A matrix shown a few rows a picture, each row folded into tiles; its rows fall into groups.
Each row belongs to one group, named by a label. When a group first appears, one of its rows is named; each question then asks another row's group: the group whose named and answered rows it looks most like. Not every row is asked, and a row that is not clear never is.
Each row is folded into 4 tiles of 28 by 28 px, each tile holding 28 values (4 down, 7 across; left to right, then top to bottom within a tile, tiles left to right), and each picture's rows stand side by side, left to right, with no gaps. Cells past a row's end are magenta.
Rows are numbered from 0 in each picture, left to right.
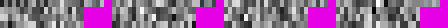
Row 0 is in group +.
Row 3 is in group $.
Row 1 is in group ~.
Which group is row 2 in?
$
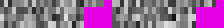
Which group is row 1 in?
~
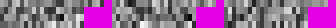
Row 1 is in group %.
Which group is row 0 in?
~
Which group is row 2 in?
+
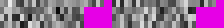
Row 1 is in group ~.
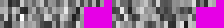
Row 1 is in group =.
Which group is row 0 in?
+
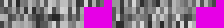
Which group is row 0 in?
+
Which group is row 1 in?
+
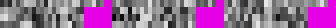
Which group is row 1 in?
=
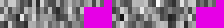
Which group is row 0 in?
$
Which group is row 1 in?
=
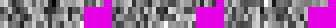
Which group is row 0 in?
=
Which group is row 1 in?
~
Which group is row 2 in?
$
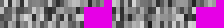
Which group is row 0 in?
~
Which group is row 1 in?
+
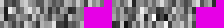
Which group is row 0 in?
=
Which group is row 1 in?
~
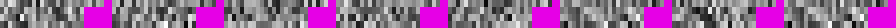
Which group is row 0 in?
$
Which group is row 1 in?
~
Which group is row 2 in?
=
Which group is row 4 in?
~
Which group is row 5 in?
$
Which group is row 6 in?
+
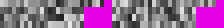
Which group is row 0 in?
~
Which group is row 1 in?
$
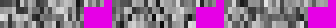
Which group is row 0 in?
+
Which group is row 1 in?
+
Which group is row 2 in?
%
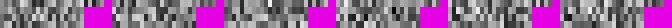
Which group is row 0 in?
=
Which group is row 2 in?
=
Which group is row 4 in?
=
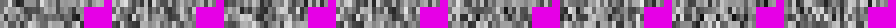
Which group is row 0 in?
%
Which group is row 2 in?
+
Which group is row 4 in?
%
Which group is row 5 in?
=
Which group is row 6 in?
%
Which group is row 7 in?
=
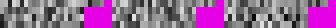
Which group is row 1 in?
$
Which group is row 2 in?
%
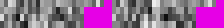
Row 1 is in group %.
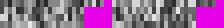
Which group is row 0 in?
+
